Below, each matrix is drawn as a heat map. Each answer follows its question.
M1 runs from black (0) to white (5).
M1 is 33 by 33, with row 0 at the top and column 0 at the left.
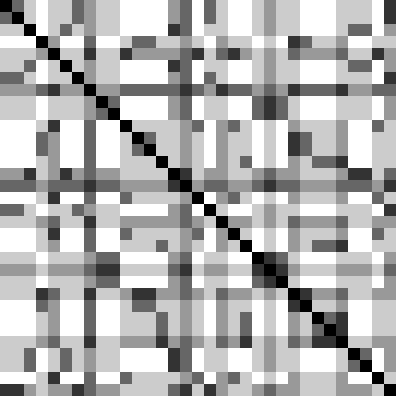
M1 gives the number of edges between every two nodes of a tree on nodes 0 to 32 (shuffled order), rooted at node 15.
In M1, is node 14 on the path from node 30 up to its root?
yes
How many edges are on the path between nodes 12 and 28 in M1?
3
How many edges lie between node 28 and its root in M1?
2
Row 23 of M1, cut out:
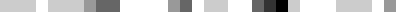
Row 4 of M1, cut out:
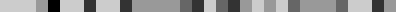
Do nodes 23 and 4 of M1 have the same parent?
no
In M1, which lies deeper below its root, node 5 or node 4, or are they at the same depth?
the same depth
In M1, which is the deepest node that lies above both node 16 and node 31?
4
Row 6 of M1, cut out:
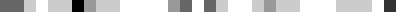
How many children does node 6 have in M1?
0
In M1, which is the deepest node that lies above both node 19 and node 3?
7
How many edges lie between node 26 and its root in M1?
3
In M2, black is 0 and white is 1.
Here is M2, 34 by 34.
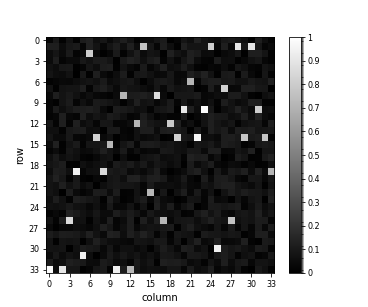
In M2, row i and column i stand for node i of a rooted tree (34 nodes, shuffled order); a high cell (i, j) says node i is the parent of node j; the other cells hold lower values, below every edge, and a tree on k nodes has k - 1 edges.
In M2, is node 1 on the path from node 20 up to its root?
yes
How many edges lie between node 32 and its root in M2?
2
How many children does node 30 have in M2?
1
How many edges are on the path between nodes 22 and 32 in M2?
2
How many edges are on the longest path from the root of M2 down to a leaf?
6
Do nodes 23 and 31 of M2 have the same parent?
yes
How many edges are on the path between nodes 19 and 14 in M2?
1
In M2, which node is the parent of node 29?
14
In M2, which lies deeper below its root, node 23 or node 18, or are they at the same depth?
the same depth
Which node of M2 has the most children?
14
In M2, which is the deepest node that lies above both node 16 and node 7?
14
